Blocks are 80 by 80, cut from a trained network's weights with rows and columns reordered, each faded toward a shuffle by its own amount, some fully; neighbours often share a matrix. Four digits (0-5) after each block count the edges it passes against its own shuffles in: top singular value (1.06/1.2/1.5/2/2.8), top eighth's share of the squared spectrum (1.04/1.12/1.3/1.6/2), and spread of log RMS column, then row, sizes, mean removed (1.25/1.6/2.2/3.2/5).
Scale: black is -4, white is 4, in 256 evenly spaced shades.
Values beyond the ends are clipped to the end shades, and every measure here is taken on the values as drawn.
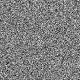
3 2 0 0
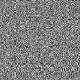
3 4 2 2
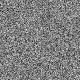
0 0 0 0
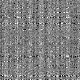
4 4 1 3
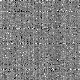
3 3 0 2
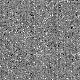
2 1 0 1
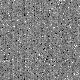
2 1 0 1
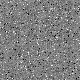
0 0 0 0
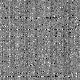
3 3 0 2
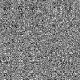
3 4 1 2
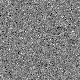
0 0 0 0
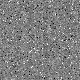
1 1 0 0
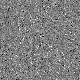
0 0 0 0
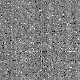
2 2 0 2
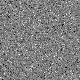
0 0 0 0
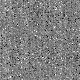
2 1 0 1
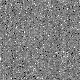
1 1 0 0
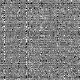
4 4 3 1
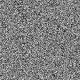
2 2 1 0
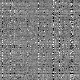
4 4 3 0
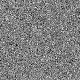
2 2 0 0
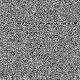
2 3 0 1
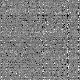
3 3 3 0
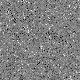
1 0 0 0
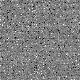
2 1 1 0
